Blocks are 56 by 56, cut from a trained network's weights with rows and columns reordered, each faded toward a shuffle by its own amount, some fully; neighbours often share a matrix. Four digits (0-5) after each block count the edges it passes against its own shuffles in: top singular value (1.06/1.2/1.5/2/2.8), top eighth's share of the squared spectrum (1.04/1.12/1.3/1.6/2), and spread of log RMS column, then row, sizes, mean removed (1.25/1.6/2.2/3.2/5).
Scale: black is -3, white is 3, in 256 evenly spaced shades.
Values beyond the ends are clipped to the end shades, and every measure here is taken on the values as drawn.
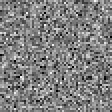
3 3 0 1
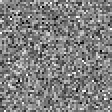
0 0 0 0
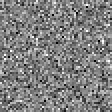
0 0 0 0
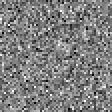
0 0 0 0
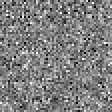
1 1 0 1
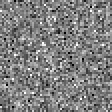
0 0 0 0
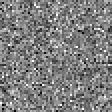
0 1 0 0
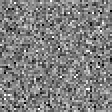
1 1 0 0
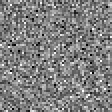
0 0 0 0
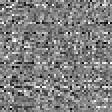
4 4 0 3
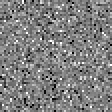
1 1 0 0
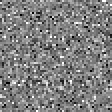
2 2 0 1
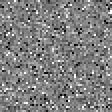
1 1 0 0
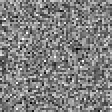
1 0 0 0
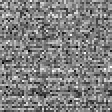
3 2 1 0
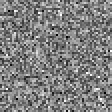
0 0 0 0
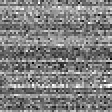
4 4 2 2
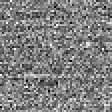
2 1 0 0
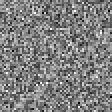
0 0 0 0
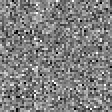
0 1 0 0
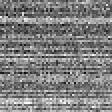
5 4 1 3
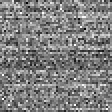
3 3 0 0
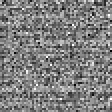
2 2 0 0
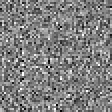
3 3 1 1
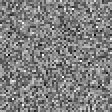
0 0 0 0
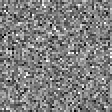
1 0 0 0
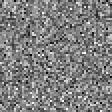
1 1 0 1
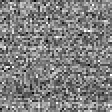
2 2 0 0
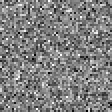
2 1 0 0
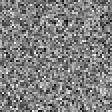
3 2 0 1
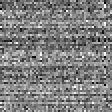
4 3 1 1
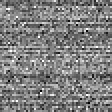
4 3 0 1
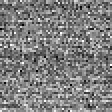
3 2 0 0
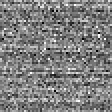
3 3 0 1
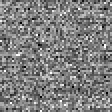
2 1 0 0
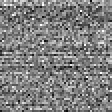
3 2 0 1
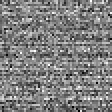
3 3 0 1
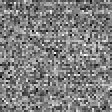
2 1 0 0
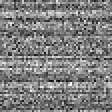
4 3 0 2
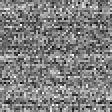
3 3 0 0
